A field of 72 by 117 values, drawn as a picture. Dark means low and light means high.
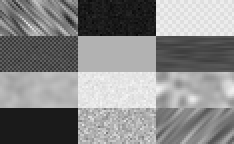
It is made of 4 by 3 panels. Panel 1,1: middling, slanting down to the right, strong in contrast. Panel 1,2: very low, fine-grained, faint in contrast. Panel 1,3: very high, checkered, faint in contrast. Panel 2,1: low, checkered. Panel 2,2: high, flat. Panel 2,3: low, streaked across, faint in contrast. Panel 3,1: high, blotchy, faint in contrast. Panel 3,2: very high, fine-grained, faint in contrast. Panel 3,3: high, blotchy. Panel 4,1: very low, flat. Panel 4,2: high, fine-grained. Panel 4,3: middling, slanting up to the right.
